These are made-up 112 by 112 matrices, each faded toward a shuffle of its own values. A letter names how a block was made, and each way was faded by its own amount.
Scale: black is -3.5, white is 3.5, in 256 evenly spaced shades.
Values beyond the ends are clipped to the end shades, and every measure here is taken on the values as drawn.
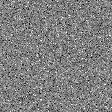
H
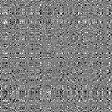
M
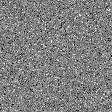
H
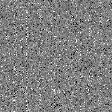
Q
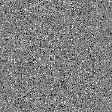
Q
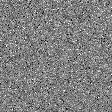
H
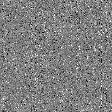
Q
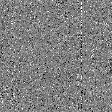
Q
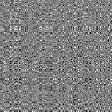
M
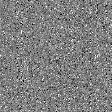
Q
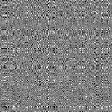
M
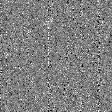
Q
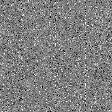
Q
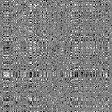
M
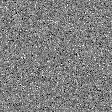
H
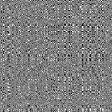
M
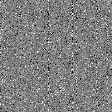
Q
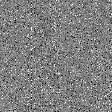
Q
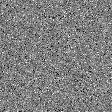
H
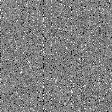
Q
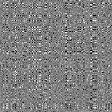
M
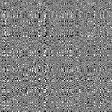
M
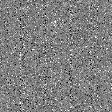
Q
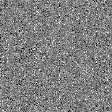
Q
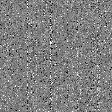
Q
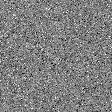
H
